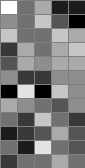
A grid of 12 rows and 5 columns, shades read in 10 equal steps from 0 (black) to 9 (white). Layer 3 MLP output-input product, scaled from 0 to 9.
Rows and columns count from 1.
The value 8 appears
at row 7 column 2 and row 11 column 3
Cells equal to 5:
8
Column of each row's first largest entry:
1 3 1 5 2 1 2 1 3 4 3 4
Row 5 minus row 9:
-1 4 -2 2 4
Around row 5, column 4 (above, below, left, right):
6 5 5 6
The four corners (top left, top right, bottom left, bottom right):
9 1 2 4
